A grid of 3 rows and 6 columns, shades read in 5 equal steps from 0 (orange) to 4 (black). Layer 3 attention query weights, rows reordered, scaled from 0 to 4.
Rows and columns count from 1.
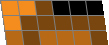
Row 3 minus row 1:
1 2 -1 -3 -3 -2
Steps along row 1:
same up up same same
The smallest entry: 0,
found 3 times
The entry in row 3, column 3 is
1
